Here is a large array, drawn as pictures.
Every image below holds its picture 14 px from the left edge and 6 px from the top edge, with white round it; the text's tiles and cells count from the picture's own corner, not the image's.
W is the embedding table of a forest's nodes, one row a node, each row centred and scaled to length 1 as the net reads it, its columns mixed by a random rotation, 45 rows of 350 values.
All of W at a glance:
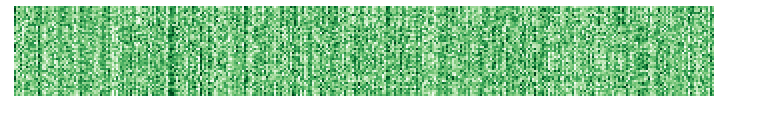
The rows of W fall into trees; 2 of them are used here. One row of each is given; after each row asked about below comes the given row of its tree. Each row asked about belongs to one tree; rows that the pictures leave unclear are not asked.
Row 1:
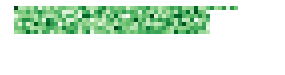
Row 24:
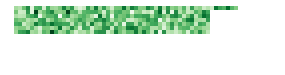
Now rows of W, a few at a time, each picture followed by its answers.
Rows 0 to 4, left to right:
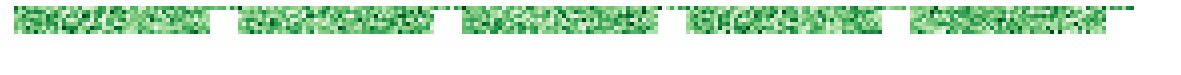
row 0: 1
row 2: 1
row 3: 1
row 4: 24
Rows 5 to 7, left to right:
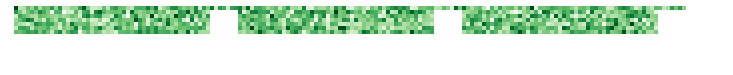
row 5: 1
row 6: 1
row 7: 1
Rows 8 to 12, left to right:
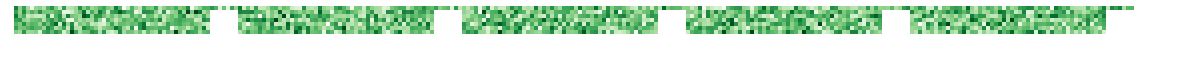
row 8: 1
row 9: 1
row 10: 24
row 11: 24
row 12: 24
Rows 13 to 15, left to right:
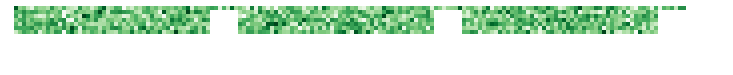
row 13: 1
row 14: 24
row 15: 24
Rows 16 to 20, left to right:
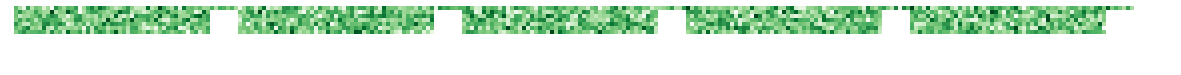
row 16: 24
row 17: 24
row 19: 1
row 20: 1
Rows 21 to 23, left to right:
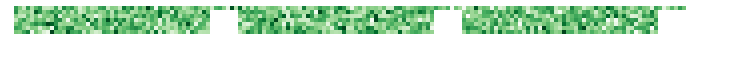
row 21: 24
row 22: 1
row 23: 24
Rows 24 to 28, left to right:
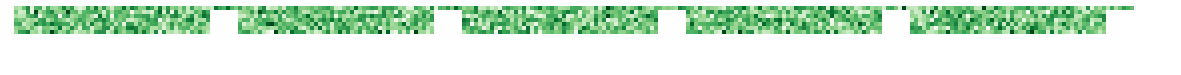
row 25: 24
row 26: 24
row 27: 24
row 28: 24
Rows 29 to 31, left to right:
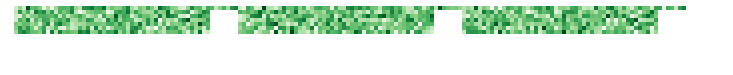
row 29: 24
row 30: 24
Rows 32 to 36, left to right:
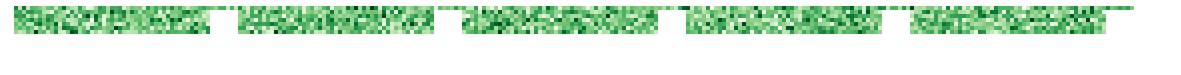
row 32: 1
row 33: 24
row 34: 24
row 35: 1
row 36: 1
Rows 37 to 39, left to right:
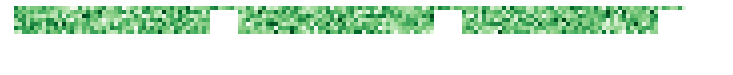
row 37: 1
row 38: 24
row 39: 24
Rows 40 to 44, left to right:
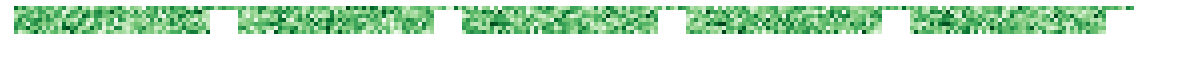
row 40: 1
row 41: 24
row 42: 24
